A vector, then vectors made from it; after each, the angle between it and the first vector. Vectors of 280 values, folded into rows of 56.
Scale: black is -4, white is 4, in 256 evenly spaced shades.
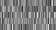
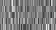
partly aligned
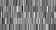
partly aligned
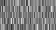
orthogonal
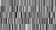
partly opposed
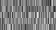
nearly parallel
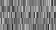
nearly opposite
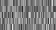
nearly parallel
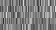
orthogonal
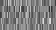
orthogonal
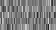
nearly opposite
